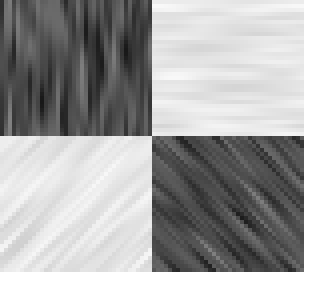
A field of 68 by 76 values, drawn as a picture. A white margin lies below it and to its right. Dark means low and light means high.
It is made of 2 by 2 panels. Panel 1,1: low, streaked downward. Panel 1,2: very high, streaked across, faint in contrast. Panel 2,1: very high, slanting up to the right, faint in contrast. Panel 2,2: low, slanting down to the right.
